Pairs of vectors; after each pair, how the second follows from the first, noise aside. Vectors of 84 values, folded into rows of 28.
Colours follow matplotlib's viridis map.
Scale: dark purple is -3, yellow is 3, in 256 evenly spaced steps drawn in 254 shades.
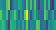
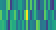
copied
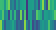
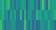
shrunk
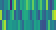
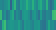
shrunk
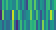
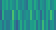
shrunk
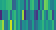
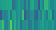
shrunk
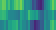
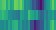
copied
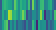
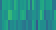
shrunk
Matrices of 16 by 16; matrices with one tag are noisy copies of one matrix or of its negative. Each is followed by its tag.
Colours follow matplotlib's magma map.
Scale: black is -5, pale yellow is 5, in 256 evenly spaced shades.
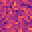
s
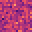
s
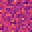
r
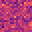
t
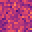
s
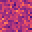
s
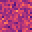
s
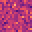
s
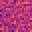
r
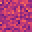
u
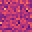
u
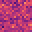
t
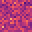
t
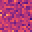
r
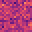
t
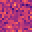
s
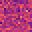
u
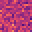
r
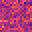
t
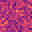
s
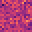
t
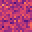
t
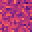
r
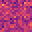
t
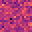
t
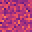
u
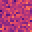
r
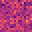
t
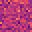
u
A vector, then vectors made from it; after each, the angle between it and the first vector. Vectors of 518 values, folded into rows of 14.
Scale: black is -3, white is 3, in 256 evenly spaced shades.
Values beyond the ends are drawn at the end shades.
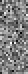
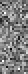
partly aligned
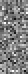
partly opposed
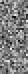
partly opposed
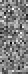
nearly opposite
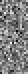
nearly parallel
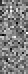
partly aligned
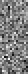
partly aligned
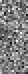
nearly opposite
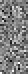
partly opposed
